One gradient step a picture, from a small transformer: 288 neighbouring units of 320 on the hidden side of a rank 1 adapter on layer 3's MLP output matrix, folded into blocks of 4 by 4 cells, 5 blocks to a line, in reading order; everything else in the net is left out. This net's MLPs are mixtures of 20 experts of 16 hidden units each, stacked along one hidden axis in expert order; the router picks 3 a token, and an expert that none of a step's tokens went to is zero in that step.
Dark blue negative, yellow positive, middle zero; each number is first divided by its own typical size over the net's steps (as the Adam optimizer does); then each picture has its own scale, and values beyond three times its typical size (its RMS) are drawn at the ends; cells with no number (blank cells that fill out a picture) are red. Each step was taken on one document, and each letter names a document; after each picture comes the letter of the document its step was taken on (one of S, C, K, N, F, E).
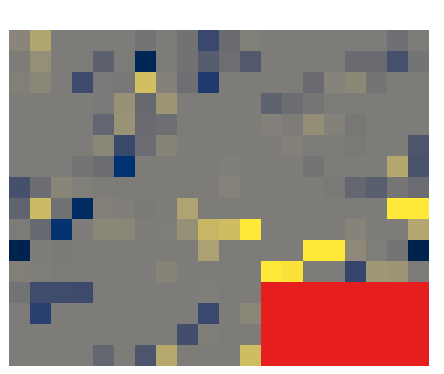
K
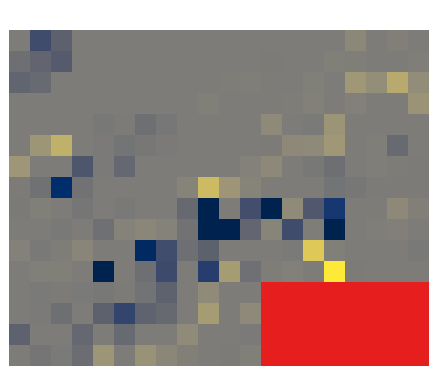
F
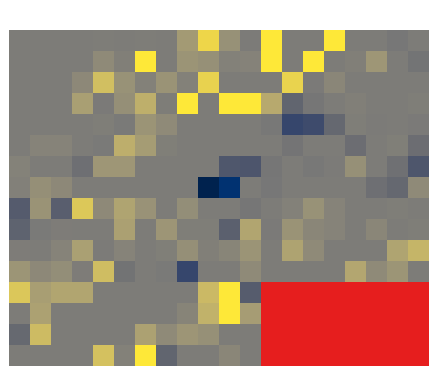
K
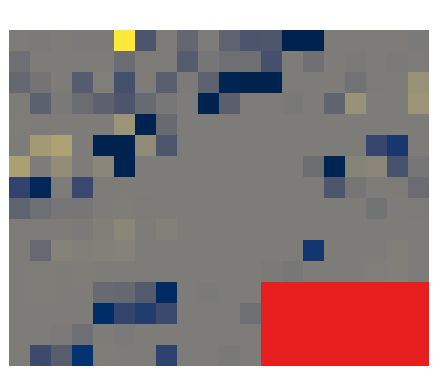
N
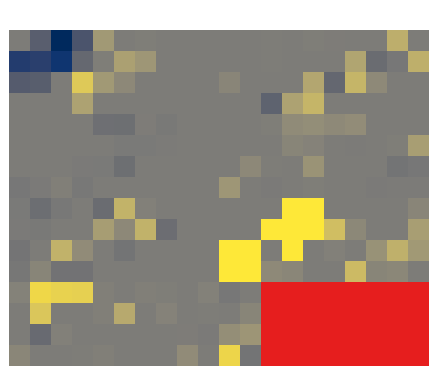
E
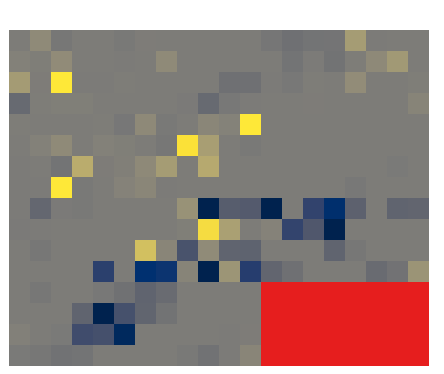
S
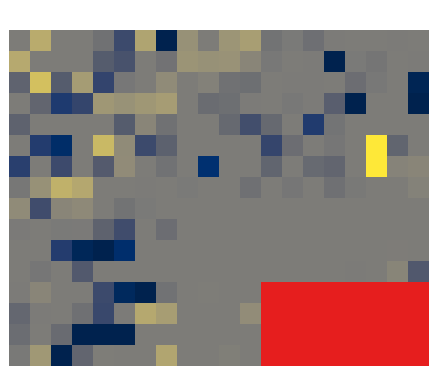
N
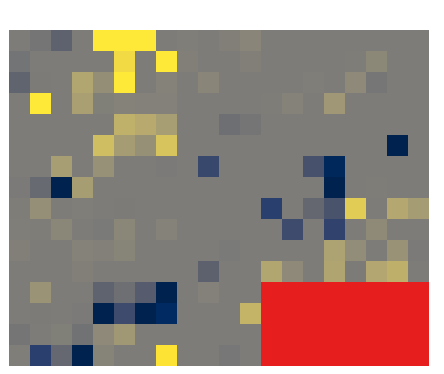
N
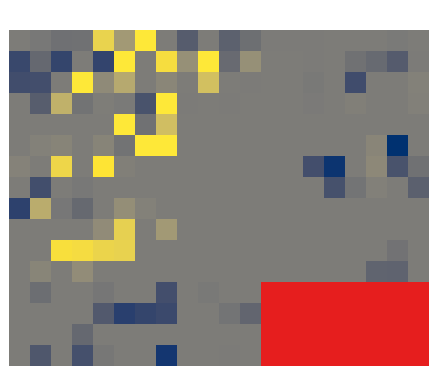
N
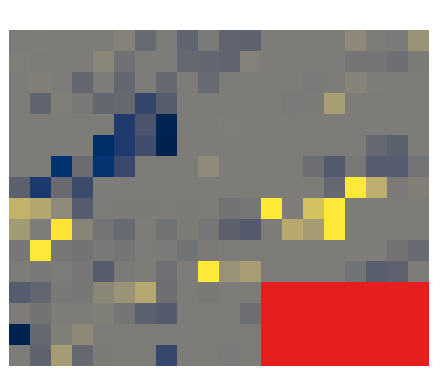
N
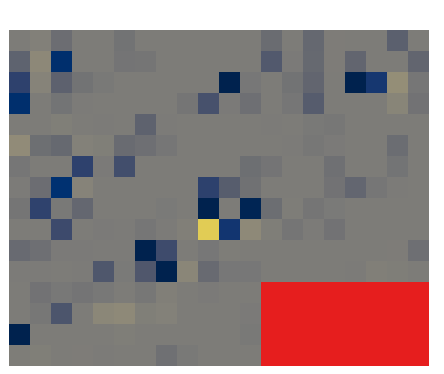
F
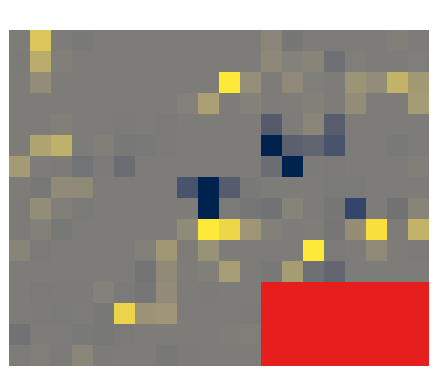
F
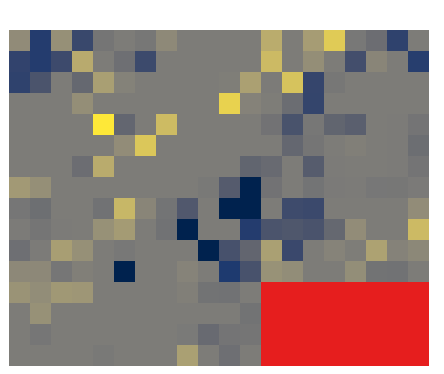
E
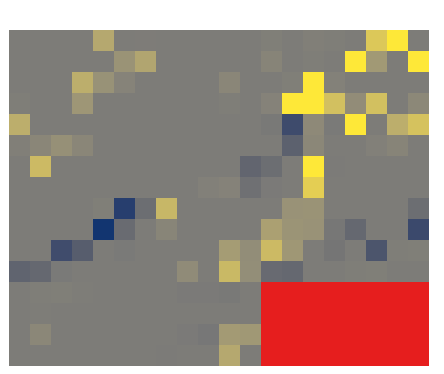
E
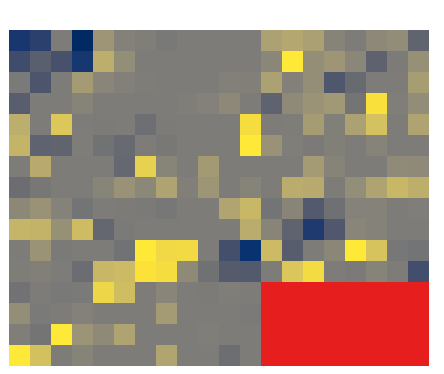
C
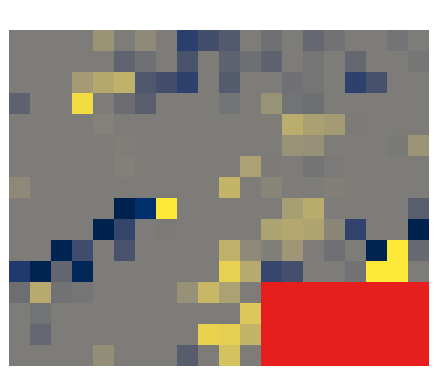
E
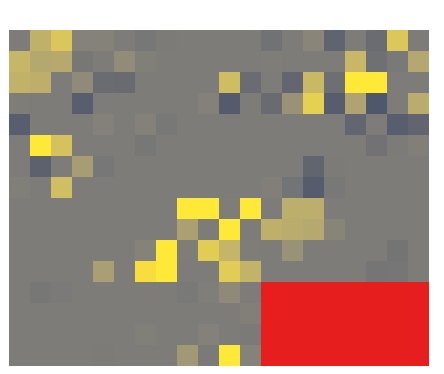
E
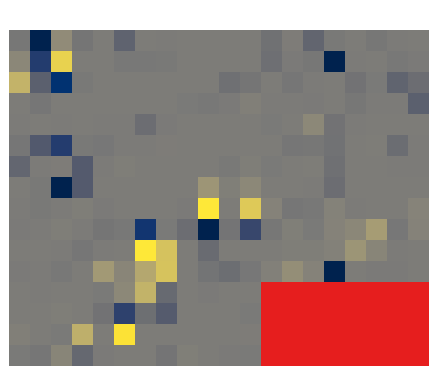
F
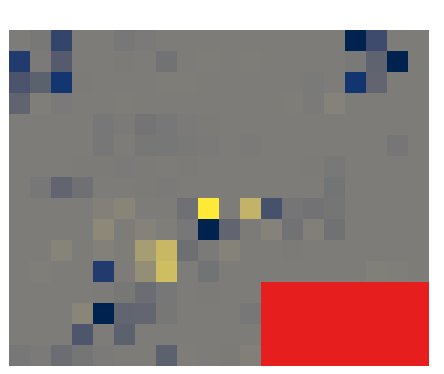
S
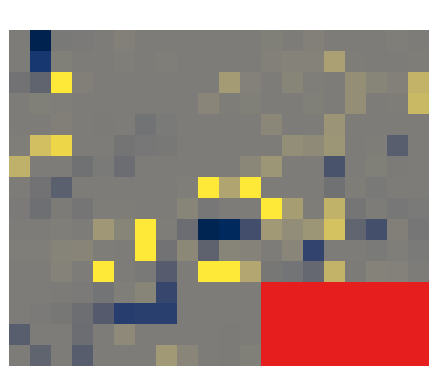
F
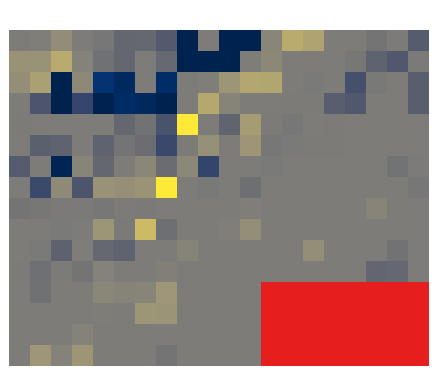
N
